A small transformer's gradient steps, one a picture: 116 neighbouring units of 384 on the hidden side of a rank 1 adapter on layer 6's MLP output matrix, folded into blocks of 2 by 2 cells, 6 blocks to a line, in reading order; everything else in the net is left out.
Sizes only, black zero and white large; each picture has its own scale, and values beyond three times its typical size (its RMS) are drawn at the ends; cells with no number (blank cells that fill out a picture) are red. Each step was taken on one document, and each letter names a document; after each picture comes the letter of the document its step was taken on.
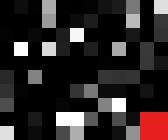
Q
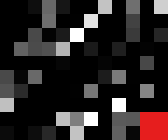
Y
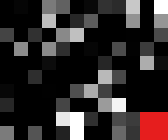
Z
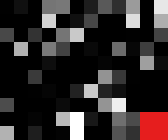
Z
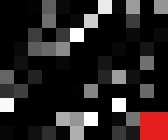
Y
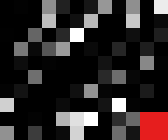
Q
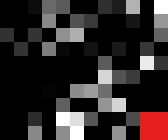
Z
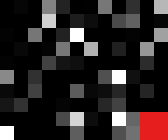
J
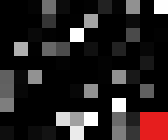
Y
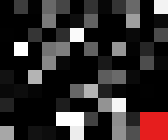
Q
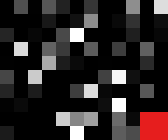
J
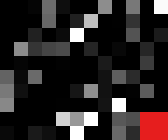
Y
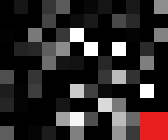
J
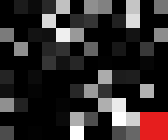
J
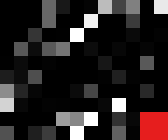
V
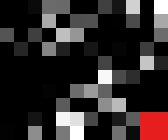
Z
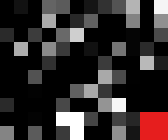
Z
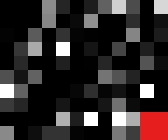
Q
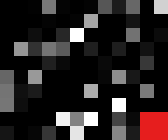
Y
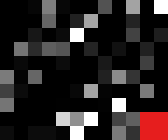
Y
